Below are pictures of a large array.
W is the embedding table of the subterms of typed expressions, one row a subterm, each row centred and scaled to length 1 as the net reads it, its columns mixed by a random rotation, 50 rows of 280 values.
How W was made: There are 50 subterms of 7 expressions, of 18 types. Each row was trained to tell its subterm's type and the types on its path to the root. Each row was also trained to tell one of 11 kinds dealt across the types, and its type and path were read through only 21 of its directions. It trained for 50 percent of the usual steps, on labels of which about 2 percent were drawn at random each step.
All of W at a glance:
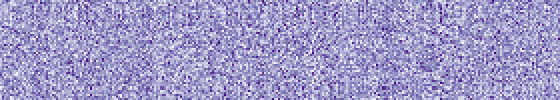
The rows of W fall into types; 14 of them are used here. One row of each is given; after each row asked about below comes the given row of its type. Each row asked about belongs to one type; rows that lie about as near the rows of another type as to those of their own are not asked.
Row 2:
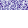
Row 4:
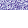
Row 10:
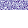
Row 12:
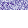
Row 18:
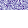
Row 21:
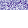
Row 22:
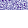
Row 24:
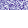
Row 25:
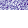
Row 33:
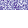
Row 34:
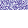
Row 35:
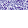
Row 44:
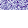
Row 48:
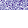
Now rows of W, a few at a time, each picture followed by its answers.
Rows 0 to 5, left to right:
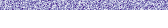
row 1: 48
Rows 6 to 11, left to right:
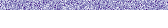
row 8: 4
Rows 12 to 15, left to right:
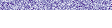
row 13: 34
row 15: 35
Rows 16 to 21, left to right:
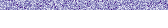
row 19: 25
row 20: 4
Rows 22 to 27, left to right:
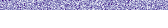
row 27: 4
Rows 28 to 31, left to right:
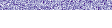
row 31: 34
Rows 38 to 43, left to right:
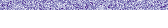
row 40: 34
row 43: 44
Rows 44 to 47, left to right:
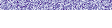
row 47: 44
